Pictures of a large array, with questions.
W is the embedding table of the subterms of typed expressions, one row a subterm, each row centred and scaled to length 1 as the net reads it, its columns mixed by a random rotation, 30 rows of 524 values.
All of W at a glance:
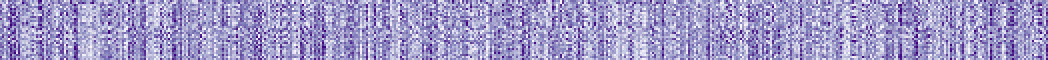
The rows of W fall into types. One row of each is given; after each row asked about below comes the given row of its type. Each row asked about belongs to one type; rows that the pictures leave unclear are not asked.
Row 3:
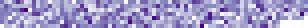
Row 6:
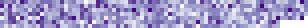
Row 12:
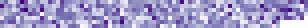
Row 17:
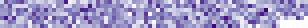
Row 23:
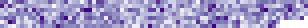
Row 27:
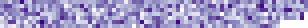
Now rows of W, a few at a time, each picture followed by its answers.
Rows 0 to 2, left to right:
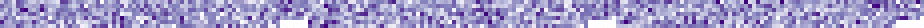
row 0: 12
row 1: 12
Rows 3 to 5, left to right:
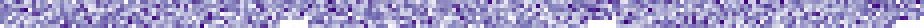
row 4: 12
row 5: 3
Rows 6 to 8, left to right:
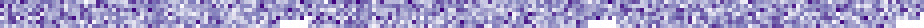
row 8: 27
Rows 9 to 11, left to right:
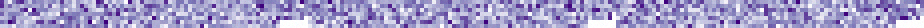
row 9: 3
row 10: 27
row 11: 12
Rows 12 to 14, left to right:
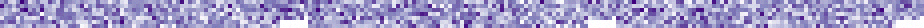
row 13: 17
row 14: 3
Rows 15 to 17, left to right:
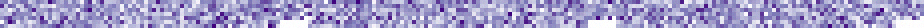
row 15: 23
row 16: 6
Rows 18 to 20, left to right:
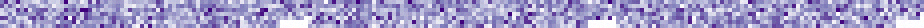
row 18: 23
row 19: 6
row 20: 27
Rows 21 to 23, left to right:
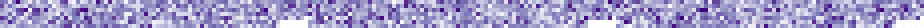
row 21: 3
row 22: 6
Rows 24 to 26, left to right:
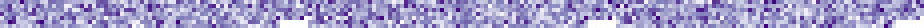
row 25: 6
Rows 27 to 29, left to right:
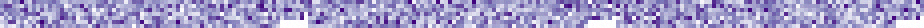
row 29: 6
